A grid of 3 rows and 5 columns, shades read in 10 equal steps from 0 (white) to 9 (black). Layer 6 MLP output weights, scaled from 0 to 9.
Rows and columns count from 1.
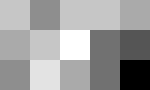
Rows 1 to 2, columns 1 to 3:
2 4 2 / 3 2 0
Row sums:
13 16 22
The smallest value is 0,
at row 2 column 3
